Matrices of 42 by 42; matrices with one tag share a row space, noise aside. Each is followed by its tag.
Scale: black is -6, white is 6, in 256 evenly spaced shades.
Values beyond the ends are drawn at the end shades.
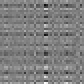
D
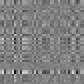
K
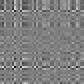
K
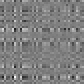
K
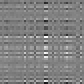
D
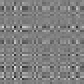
K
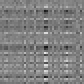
D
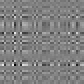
K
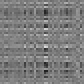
D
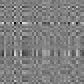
K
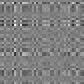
K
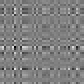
K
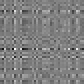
K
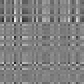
K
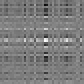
D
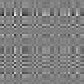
K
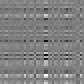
D
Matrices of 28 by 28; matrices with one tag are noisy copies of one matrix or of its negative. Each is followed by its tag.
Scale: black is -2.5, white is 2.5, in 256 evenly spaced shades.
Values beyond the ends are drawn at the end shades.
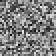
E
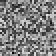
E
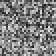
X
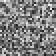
X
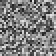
E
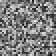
E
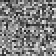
X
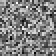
E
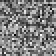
X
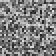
X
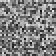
X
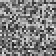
X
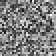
E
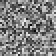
E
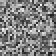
E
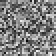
E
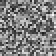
E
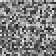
X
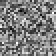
E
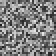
E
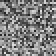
X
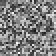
E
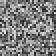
E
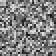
E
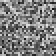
X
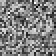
E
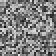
E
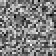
E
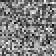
X
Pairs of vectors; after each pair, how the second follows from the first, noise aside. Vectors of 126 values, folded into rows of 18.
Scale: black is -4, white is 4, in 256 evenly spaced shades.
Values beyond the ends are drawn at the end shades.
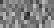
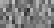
reversed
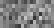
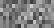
copied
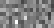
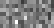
copied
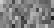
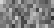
copied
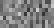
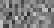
reversed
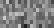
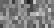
reversed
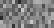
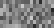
reversed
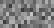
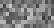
sign-scrambled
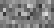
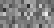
sign-scrambled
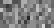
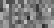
sign-scrambled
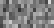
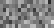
sign-scrambled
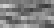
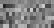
sign-scrambled
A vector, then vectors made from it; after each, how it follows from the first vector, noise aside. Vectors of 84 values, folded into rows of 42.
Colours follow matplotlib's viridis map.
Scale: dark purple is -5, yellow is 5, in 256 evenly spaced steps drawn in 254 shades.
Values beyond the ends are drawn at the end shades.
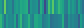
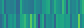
reversed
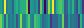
scaled up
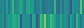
wrapped around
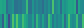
wrapped around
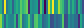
scaled up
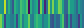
scaled up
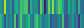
scaled up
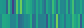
wrapped around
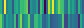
scaled up
